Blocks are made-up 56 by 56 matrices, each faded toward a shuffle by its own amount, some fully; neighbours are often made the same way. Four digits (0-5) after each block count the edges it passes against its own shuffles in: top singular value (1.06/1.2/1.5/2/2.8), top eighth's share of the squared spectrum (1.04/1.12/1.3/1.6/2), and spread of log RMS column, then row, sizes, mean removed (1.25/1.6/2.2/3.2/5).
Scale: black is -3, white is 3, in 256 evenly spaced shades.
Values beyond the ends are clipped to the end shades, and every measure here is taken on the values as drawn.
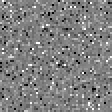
0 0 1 0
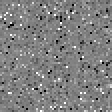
0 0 0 0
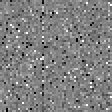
1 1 1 0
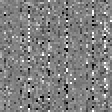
2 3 3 0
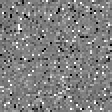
0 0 0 0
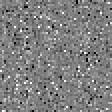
1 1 1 0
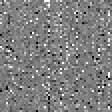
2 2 2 0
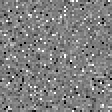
0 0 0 0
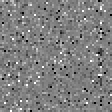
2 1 0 0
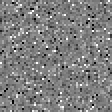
0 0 0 0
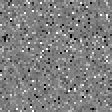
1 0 0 0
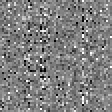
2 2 3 0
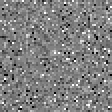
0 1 1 0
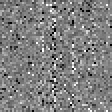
2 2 2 0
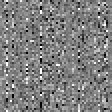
2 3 4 0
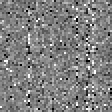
2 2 2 0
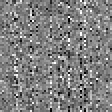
2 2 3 0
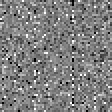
2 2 2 0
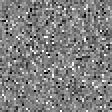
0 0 1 0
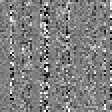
2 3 4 0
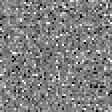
2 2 0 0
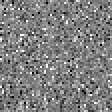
2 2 0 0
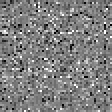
3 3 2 2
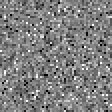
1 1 0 0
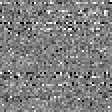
2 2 0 3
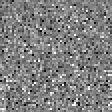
1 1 0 2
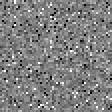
0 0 0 0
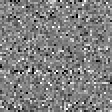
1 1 0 2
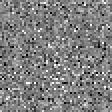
1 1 0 2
